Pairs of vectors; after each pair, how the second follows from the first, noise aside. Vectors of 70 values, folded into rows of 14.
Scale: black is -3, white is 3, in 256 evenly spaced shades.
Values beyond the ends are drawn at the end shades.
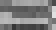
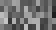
sign-scrambled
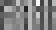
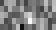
shuffled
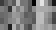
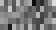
sign-scrambled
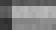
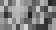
shuffled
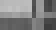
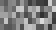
shuffled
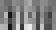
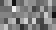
shuffled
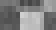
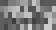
shuffled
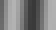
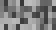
shuffled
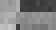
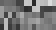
sign-scrambled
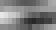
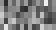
shuffled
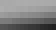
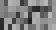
shuffled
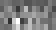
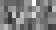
shuffled
